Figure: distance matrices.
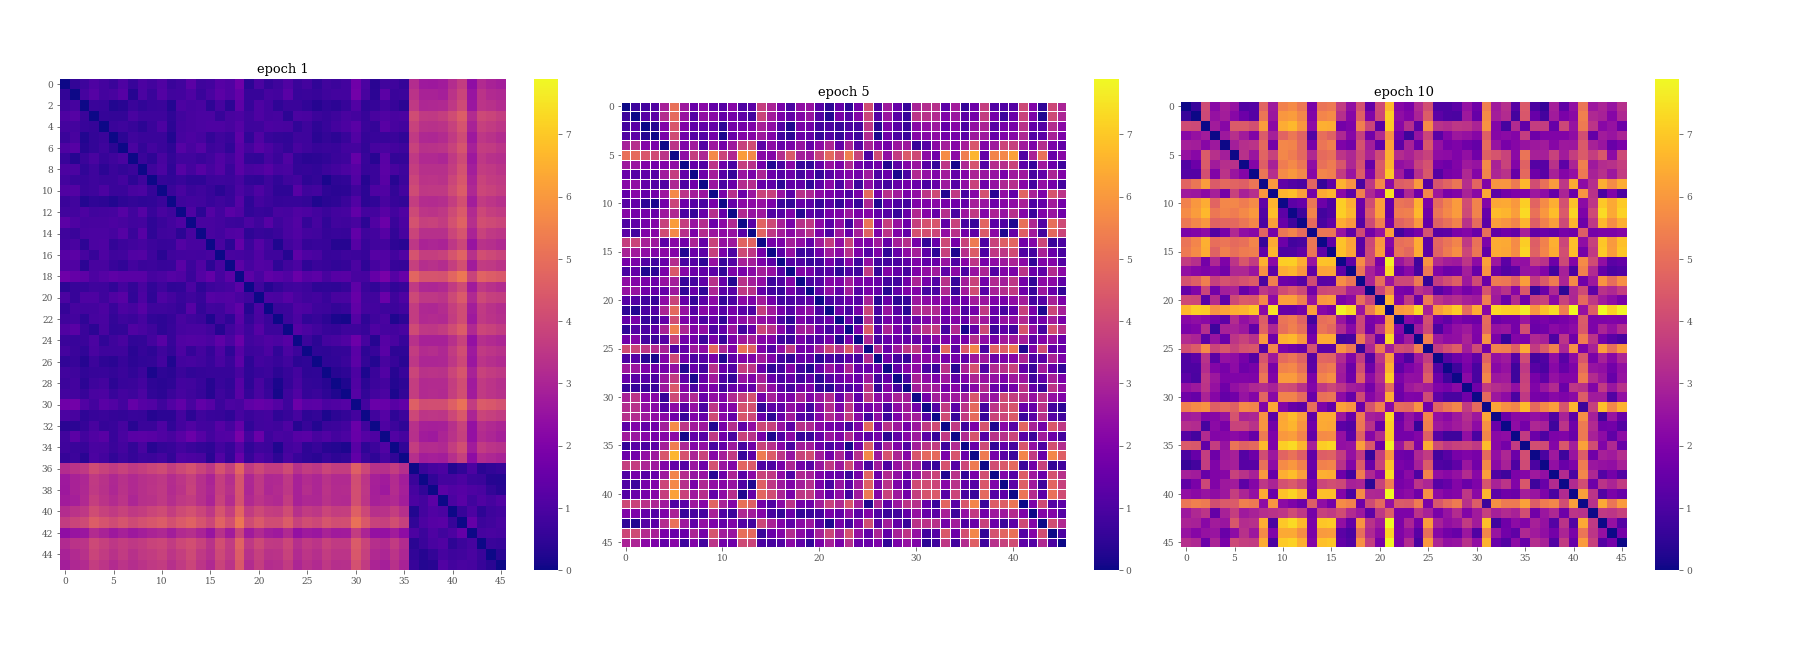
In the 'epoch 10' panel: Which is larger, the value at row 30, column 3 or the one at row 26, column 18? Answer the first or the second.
the second
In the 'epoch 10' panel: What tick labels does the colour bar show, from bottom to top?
0, 1, 2, 3, 4, 5, 6, 7
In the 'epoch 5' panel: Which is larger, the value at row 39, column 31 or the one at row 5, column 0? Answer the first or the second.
the second
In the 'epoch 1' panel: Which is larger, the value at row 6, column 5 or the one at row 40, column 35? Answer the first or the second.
the second
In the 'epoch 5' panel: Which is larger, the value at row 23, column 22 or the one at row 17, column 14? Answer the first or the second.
the second
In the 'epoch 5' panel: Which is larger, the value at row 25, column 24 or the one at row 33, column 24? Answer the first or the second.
the first
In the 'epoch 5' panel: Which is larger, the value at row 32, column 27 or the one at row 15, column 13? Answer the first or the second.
the second
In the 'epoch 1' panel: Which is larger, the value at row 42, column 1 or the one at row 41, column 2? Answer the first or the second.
the second
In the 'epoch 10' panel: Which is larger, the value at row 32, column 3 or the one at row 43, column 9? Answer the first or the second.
the first
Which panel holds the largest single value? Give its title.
epoch 10
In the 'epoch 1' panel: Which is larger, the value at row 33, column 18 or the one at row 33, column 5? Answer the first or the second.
the first
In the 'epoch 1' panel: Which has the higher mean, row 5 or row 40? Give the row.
40
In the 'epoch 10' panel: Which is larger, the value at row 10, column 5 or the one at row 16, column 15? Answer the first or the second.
the second
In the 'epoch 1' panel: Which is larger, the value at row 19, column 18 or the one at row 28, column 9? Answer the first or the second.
the first
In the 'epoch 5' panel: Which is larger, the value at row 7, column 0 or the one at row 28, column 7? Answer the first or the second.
the first
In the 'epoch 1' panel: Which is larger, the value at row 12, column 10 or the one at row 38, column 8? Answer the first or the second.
the second
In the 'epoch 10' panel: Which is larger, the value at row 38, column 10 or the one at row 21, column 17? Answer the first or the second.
the second
